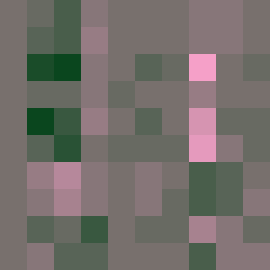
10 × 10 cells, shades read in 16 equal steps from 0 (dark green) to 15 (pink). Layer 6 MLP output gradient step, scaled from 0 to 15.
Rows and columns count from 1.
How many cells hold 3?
2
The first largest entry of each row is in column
4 4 8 8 8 8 3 3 8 2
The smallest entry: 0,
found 2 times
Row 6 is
7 5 2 7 6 6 6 14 8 6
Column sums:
70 53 51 73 68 66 66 89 70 68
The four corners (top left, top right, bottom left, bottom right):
7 7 7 8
